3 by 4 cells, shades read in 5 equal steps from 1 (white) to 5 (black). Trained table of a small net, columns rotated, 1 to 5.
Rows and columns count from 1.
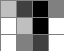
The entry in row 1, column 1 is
2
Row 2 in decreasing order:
5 2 1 1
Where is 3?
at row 1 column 4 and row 3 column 2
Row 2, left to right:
1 2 5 1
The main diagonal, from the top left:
2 2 4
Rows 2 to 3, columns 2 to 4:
2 5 1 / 3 4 1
